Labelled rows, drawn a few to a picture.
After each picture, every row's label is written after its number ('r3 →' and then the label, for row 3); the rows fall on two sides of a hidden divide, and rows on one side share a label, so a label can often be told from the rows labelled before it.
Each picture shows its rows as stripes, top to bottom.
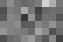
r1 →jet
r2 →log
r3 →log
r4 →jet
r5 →jet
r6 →log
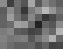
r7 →log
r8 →jet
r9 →log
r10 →log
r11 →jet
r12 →jet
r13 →log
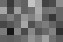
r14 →log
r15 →jet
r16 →log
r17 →log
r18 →log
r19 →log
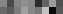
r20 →log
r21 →log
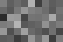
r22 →log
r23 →log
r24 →jet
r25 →jet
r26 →log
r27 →log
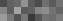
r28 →log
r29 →jet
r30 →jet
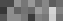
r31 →log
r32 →jet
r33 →jet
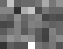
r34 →jet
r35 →log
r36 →log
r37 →log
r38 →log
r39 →log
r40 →log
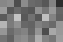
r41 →log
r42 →jet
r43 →jet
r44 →jet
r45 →jet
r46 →jet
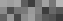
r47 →jet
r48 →log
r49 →log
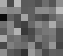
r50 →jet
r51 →jet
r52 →log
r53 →jet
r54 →jet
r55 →jet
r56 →log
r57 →log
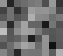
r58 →log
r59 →log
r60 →log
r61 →log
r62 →log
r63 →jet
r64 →log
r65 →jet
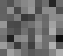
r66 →log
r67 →log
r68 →jet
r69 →jet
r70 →jet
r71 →log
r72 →jet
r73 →jet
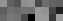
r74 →log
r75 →log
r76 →jet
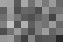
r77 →jet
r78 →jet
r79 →jet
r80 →jet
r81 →jet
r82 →log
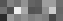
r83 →jet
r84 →jet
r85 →log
